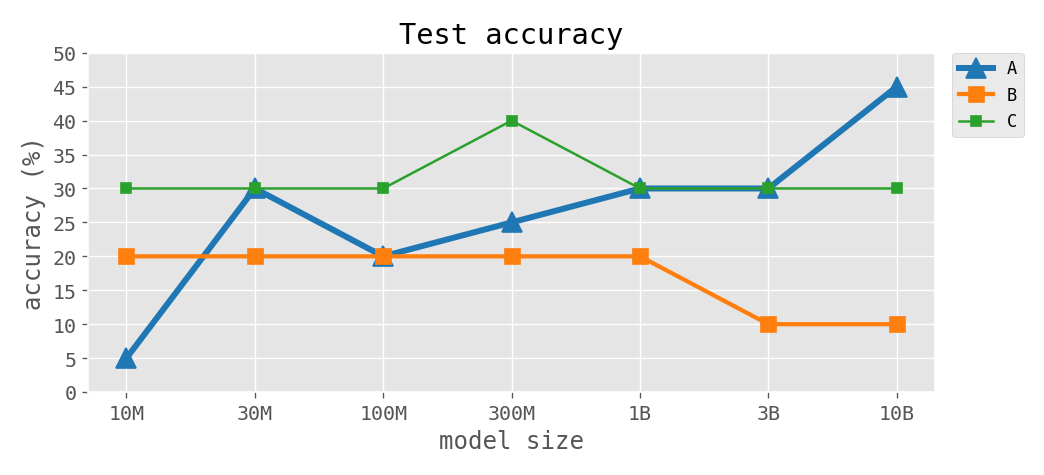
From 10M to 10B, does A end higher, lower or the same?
higher
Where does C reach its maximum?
300M
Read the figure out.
Title: Test accuracy
x-axis: model size, ticks 10M 30M 100M 300M 1B 3B 10B
y-axis: accuracy (%), ticks 0 5 10 15 20 25 30 35 40 45 50
Legend: A, B, C
Values:
A: 5 30 20 25 30 30 45
B: 20 20 20 20 20 10 10
C: 30 30 30 40 30 30 30
